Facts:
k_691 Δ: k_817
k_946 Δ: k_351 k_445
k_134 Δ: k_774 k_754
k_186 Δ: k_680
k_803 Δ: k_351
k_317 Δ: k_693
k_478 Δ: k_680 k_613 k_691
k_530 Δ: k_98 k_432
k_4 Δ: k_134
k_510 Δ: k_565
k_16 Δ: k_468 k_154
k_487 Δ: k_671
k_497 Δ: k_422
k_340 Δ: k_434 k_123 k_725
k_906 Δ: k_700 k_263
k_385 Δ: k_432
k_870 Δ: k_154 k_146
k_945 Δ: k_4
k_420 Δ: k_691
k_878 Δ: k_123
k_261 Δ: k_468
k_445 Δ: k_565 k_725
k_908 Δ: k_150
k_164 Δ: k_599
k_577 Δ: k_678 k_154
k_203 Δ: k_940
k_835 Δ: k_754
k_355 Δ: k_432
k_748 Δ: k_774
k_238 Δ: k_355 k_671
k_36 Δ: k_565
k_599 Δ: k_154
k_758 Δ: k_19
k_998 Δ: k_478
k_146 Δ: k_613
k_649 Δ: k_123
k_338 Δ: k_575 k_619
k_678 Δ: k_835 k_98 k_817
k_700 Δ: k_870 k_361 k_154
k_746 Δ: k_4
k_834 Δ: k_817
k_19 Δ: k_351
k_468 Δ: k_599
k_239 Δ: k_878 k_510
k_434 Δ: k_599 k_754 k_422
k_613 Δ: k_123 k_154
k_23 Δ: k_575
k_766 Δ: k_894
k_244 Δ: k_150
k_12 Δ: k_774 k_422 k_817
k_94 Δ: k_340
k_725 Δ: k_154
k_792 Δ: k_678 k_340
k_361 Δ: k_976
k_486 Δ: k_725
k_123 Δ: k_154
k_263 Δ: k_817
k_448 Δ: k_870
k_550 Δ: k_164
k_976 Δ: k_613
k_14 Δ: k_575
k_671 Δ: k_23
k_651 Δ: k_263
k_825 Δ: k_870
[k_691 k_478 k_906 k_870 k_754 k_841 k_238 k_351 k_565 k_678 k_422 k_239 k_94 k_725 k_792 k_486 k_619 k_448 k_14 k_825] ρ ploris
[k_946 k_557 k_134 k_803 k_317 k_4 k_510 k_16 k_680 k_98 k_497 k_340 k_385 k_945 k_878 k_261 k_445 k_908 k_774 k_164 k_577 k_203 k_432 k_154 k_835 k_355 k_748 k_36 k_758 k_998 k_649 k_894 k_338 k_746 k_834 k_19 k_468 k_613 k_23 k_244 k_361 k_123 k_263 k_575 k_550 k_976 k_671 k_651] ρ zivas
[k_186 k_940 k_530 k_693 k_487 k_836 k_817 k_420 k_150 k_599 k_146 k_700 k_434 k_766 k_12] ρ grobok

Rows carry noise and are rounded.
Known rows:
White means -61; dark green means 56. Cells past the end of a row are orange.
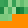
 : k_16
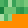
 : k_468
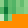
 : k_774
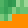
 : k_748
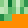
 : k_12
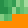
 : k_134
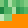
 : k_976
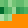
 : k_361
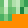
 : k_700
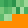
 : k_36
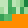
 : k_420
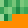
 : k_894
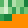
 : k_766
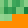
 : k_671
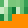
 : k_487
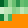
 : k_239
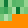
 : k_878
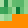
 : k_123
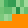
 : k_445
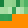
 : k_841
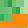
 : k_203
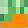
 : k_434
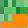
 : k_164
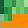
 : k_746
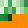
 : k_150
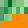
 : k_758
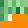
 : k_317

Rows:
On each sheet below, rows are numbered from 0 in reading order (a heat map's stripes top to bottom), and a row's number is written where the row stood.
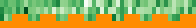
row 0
k_338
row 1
k_678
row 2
k_906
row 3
k_817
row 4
k_530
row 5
k_691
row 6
k_599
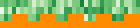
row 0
k_422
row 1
k_146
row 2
k_186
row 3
k_680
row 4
k_836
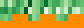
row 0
k_575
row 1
k_238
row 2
k_565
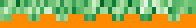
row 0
k_478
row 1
k_351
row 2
k_998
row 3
k_619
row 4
k_14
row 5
k_940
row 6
k_263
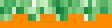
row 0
k_577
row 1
k_693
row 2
k_4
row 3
k_154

